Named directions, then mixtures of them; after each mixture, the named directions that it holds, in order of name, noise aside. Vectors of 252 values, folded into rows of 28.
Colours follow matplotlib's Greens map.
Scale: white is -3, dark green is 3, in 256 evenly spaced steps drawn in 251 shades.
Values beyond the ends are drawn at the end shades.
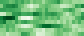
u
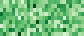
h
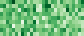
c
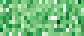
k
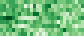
c, h, u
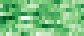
u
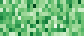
h, k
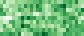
c, k, u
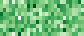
h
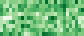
k, u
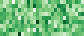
c, h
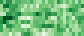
k, u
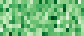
k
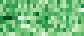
h, k, u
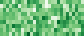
c, k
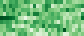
c, h, u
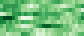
u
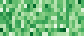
c, h, k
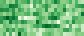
h, k, u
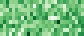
c, h, k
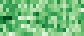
h, k, u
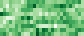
h, u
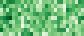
c, k, u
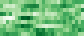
u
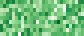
c, h, k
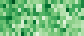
c, u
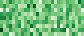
c, h, k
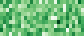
k
